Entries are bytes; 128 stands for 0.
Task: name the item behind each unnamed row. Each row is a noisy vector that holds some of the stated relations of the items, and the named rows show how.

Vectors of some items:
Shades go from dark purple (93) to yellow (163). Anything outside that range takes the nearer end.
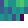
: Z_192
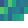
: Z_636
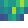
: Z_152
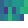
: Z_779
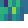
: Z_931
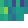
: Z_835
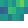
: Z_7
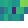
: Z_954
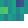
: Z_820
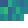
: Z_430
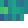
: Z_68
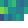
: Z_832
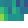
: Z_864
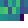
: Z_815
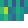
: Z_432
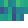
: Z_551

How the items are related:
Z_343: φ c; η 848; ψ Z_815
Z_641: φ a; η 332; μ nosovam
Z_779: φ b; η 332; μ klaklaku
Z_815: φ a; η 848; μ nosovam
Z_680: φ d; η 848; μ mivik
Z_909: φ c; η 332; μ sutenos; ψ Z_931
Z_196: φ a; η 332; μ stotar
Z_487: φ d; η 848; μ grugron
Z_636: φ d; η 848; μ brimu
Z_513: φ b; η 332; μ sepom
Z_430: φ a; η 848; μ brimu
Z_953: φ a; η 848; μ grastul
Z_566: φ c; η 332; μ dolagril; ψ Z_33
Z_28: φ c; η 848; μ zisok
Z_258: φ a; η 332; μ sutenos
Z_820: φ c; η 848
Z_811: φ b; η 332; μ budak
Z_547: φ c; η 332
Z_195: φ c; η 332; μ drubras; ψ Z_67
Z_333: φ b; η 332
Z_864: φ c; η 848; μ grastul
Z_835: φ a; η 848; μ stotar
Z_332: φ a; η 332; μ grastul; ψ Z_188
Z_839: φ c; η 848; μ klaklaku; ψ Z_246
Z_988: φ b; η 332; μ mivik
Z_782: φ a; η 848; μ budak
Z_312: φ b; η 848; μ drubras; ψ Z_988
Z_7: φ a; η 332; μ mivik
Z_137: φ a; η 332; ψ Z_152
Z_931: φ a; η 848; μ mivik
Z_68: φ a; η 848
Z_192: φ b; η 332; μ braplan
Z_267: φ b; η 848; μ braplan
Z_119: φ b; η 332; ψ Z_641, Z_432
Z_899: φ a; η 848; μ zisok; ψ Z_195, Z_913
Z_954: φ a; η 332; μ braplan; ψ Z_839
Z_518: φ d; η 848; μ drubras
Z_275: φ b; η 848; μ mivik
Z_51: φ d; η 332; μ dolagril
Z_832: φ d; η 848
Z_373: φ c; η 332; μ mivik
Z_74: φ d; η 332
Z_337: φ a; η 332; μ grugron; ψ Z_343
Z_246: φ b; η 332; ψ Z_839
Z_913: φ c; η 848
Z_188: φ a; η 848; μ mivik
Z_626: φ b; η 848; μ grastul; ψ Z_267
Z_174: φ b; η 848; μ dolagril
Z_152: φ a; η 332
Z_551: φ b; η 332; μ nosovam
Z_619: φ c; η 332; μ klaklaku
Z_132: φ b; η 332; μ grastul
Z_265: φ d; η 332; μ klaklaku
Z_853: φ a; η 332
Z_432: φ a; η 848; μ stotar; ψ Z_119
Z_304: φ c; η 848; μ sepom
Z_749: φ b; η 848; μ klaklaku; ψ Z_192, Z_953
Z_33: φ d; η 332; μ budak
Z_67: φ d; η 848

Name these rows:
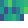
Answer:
Z_265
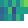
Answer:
Z_119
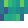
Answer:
Z_51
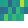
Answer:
Z_332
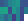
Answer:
Z_267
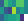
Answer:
Z_33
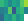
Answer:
Z_137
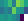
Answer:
Z_641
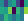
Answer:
Z_749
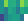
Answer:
Z_74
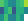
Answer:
Z_337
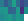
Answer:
Z_174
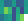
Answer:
Z_312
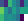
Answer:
Z_839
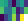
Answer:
Z_67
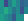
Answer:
Z_275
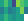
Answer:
Z_196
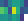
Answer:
Z_953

